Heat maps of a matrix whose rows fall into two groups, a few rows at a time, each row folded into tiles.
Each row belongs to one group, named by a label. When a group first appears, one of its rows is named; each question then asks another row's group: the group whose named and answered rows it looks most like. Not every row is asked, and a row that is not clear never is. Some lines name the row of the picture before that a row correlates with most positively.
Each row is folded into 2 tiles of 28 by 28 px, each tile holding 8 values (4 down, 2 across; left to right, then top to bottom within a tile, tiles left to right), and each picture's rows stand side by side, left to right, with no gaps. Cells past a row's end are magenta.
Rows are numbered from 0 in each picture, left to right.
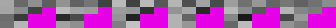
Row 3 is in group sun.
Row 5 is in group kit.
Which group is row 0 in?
sun
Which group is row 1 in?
kit
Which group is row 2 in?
sun
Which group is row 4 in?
sun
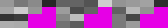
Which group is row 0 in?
kit
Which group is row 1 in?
kit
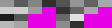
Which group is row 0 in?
kit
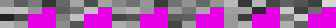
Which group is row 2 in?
kit
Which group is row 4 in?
sun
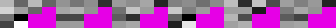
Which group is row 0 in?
sun
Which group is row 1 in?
kit
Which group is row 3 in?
sun
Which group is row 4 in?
sun
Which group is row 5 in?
kit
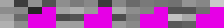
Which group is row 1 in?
kit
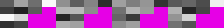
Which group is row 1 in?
kit
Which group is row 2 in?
kit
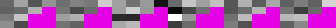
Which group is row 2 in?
kit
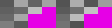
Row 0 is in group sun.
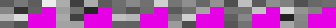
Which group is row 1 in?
sun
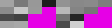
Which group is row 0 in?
kit
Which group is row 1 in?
sun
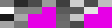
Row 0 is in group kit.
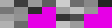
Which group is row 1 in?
kit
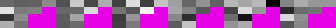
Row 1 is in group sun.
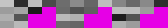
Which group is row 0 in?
sun
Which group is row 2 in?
kit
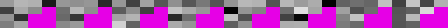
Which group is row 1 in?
kit
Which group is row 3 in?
kit
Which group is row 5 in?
kit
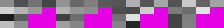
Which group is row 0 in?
kit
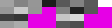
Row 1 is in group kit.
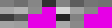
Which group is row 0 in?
kit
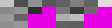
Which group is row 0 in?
sun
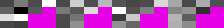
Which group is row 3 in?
sun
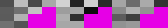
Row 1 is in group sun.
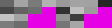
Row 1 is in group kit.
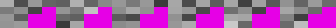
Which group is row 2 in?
kit
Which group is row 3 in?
sun
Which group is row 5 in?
sun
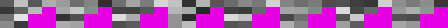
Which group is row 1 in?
kit
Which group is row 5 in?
kit
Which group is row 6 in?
kit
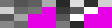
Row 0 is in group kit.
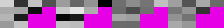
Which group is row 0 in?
sun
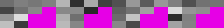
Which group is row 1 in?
sun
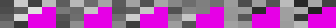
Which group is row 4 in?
sun
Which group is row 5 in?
sun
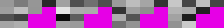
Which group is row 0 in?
kit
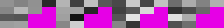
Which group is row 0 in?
kit
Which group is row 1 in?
sun
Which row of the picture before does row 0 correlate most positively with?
0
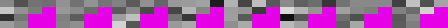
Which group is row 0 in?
kit
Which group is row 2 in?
sun
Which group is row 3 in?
kit
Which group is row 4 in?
sun
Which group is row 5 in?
kit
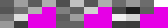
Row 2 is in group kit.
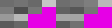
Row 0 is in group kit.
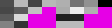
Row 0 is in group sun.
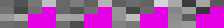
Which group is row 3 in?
sun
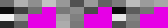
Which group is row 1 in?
sun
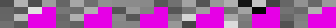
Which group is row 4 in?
sun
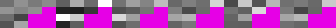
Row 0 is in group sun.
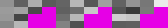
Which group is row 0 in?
sun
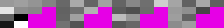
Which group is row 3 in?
sun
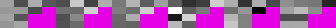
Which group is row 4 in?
sun
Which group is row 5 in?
kit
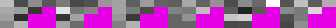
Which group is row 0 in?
sun
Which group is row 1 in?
kit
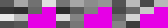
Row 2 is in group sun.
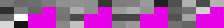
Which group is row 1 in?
kit
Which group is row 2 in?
kit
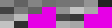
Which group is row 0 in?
sun
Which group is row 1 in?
kit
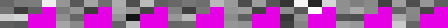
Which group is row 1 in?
sun
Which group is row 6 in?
kit
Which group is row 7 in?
sun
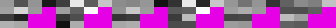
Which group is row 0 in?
kit
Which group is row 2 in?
kit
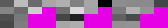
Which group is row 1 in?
kit
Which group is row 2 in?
kit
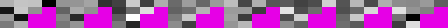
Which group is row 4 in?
sun
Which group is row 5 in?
kit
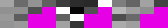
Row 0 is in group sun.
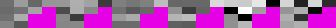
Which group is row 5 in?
sun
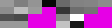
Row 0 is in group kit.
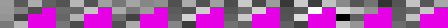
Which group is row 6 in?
kit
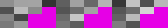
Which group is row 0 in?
kit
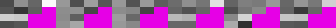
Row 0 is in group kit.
